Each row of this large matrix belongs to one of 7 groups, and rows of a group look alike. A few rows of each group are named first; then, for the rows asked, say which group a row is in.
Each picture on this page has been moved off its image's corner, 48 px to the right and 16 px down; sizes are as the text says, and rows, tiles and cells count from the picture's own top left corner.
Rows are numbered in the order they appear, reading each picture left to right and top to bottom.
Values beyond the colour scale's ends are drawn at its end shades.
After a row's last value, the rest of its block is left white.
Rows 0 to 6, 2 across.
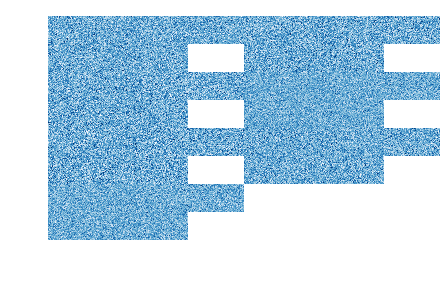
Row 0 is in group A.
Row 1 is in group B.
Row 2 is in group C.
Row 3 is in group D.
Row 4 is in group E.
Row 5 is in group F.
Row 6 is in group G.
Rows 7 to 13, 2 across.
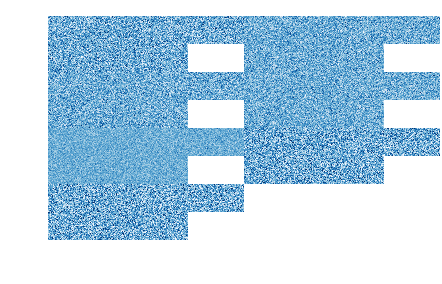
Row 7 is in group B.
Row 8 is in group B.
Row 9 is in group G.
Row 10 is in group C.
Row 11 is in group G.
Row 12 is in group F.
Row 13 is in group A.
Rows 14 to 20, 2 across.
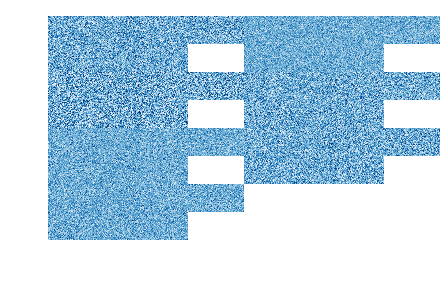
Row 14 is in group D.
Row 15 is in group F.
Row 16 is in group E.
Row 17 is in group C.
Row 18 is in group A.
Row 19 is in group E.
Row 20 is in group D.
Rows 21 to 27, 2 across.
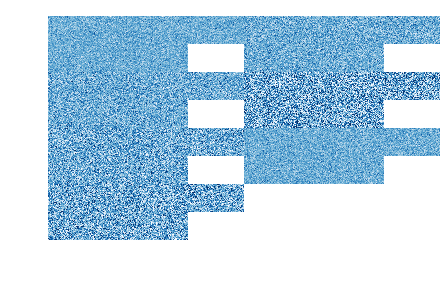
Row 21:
B
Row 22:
G
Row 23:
D
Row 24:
G
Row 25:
B
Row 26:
A
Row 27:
A
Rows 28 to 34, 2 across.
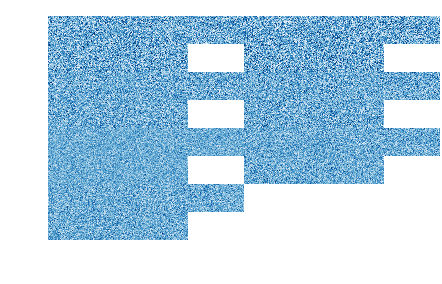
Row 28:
B
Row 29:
D
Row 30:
G
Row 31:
F
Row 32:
G
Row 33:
D
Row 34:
A
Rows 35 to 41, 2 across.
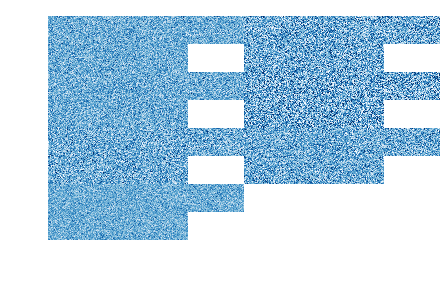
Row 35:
A
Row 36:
B
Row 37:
E
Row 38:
F
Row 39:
A
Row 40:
D
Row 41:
G
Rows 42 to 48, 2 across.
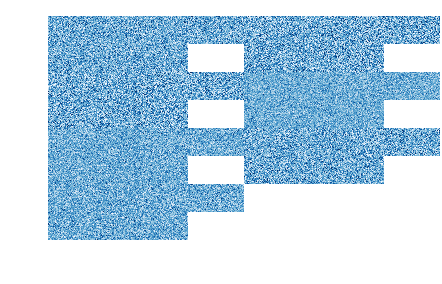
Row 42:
F
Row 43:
E
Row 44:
E
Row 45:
A
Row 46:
B
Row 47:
D
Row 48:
G
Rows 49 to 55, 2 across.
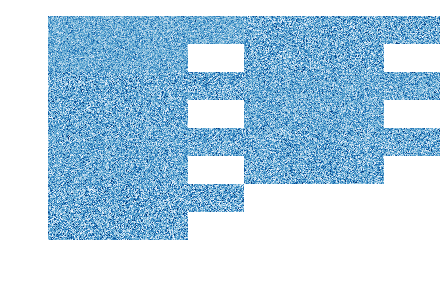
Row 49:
A
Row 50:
E
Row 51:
F
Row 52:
F
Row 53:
F
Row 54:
B
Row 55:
D
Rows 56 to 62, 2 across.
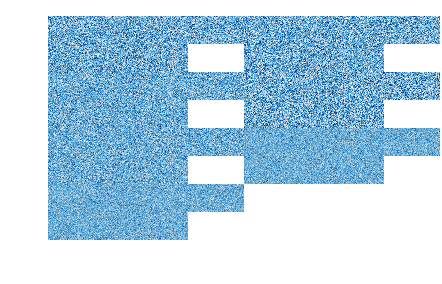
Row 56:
D
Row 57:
A
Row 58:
B
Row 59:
E
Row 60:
G
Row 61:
F
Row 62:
B
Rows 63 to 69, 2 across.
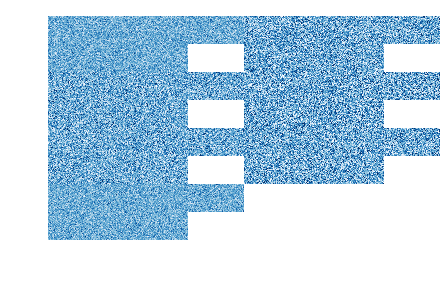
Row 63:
G
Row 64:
B
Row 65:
F
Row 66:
E
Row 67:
E
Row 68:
F
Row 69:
F
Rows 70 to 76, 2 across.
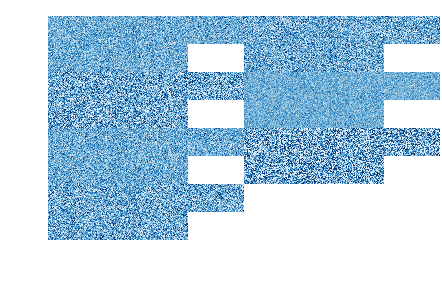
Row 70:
E
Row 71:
B
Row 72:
F
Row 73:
C
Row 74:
F
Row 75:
A
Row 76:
G
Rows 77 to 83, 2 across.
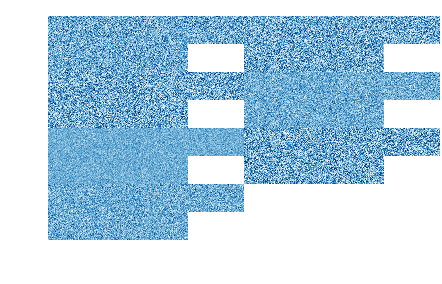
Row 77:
F
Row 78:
C
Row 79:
B
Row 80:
C
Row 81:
E
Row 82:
D
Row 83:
D
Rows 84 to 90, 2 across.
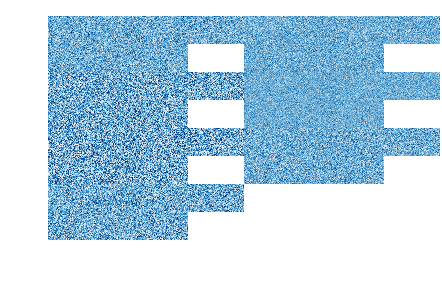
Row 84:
A
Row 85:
B
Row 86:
F
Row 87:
D
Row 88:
A
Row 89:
C
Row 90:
E
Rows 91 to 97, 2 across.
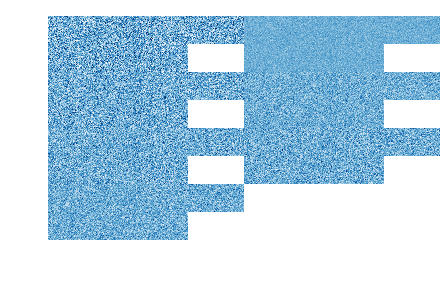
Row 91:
B
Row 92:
B
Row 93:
C
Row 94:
C
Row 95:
E
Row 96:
A
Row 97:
G
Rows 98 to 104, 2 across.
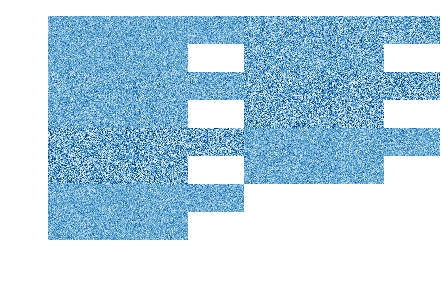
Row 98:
F
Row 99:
C
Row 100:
E
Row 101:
E
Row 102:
D
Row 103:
A
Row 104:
D
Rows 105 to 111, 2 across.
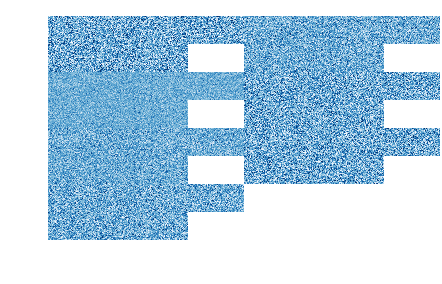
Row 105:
A
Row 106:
B
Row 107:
B
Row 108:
D
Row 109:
B
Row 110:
G
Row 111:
G
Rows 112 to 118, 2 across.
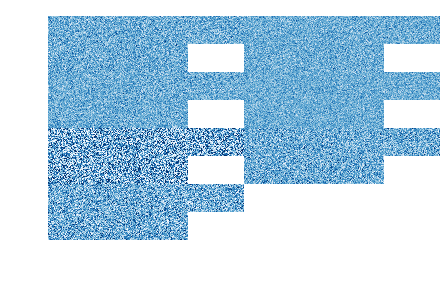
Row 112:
C
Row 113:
E
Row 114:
A
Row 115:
C
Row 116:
E
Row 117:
F
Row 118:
C
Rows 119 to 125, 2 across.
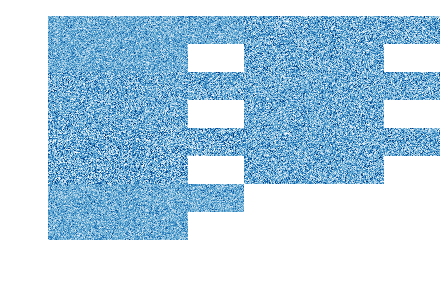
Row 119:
G
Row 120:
D
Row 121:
F
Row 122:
E
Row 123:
B
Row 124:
D
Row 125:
B
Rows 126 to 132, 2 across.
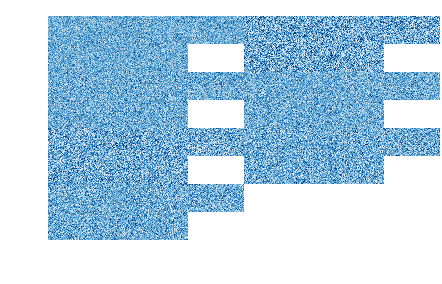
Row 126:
B
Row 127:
F
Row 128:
F
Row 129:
G
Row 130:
C
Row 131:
E
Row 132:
D
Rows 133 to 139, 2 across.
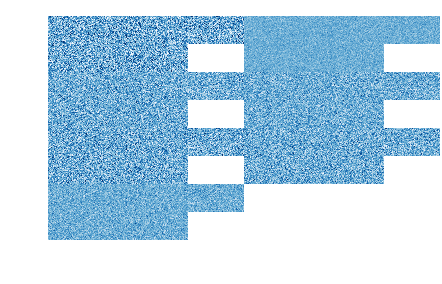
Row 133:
F
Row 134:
E
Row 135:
C
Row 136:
G
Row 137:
F
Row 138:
C
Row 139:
F
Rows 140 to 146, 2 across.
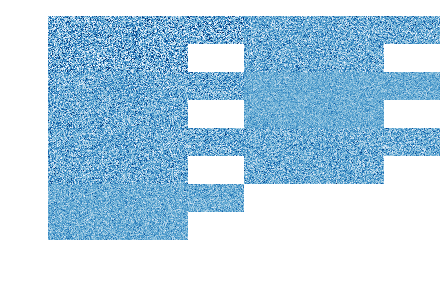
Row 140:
E
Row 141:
G
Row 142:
D
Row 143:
D
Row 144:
D
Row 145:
C
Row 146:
F
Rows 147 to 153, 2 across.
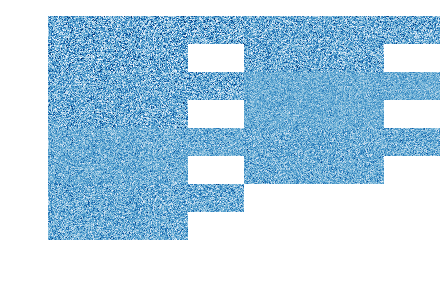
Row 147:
A
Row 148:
G
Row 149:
G
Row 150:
A
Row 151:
A
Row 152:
D
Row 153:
A
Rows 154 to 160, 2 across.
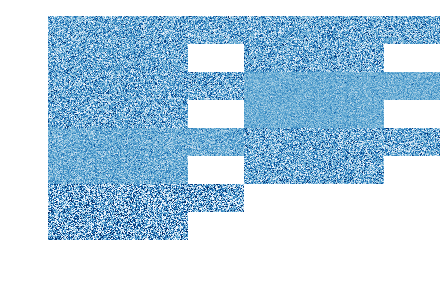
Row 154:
C
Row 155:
E
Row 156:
F
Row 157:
B
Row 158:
B
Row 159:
C
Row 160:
A
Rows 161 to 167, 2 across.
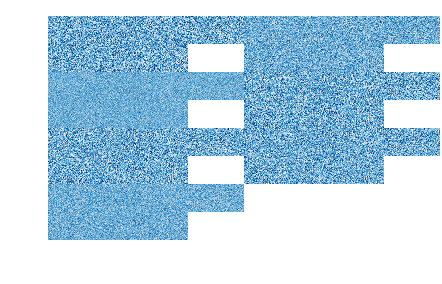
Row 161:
G
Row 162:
G
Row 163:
B
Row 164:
D
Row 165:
D
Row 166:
D
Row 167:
C
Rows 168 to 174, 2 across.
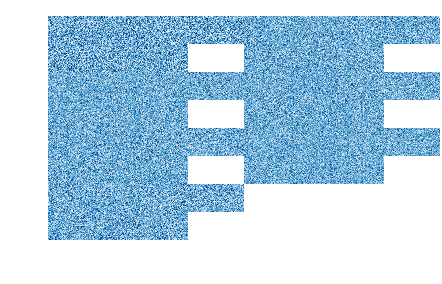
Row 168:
D
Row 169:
G
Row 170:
E
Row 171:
C
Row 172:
C
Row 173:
B
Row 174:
A
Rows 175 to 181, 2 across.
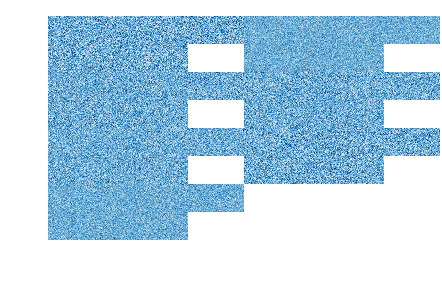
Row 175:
G
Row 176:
A
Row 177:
F
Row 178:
B
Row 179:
E
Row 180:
B
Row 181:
G
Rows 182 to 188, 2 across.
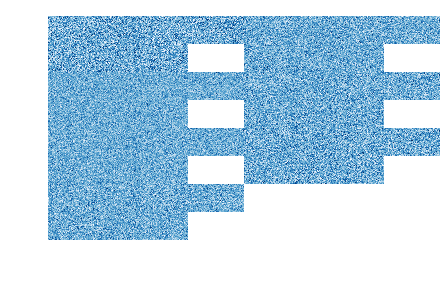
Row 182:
B
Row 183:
D
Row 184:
F
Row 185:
B
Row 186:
E
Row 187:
B
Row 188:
A
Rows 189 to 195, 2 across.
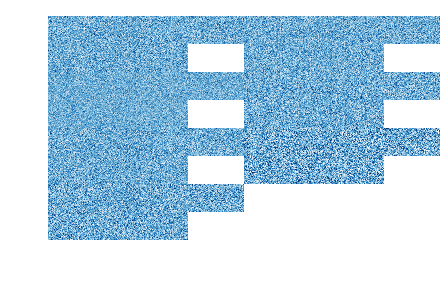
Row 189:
B
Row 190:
E
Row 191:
G
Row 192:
C
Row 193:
B
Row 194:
G
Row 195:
D
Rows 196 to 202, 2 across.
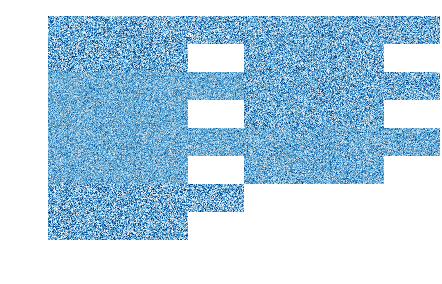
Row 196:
C
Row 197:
E
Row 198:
B
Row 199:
D
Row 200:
C
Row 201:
B
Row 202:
G
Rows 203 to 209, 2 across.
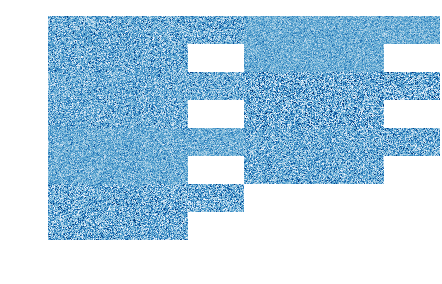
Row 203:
B
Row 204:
C
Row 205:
E
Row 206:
F
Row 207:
A
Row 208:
G
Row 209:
C
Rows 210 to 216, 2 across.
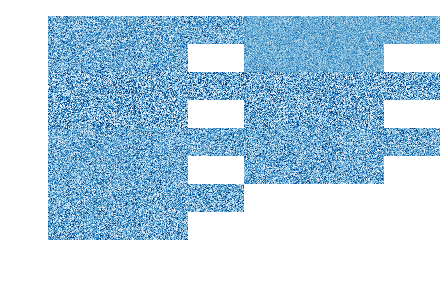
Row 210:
G
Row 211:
D
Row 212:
E
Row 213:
D
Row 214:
B
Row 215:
A
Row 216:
E
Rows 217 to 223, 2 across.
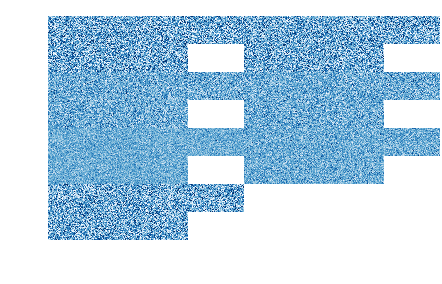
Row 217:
G
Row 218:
G
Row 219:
F
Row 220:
G
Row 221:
B
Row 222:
F
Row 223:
B
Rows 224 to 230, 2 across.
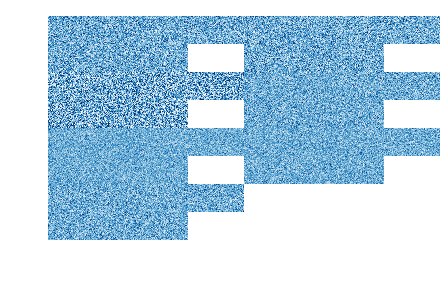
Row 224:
F
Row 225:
A
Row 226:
E
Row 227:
G
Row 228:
D
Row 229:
C
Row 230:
F
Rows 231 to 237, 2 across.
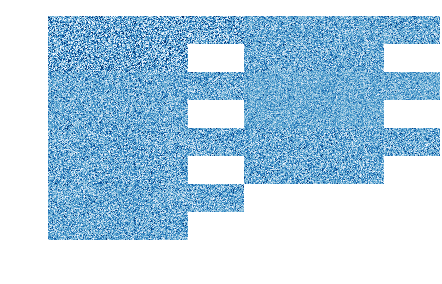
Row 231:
C
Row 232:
F
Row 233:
F
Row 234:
A
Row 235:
B
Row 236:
F
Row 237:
B
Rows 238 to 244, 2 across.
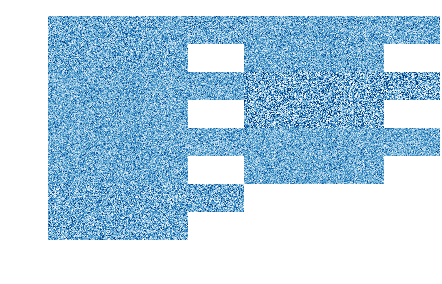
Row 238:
F
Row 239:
B
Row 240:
B
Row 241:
A
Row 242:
C
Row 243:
C
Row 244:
G
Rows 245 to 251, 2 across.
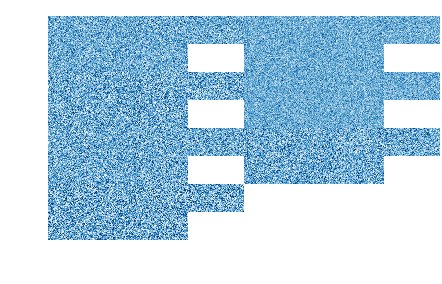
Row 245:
G
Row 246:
A
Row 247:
C
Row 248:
F
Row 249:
E
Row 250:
A
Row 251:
G
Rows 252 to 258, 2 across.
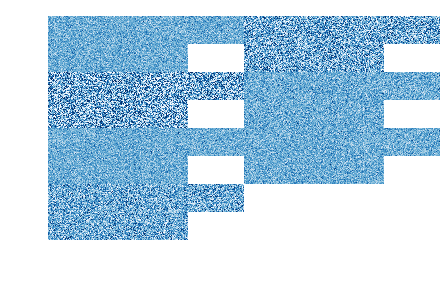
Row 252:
G
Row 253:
D
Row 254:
G
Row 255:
C
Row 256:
B
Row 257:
B
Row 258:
F
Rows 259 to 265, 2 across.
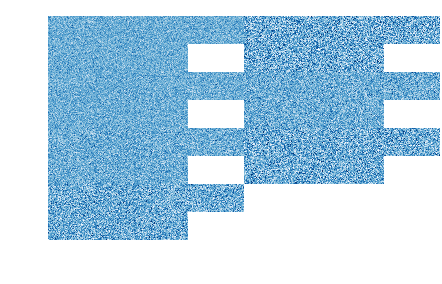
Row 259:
D
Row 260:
G
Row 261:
B
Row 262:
F
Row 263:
B
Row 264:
A
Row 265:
B
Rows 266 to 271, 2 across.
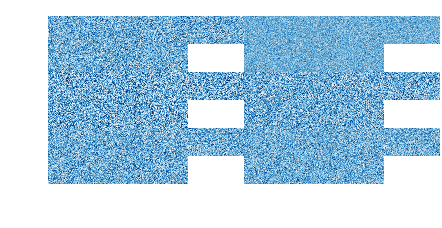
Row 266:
A
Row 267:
A
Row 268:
E
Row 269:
G
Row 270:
C
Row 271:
C
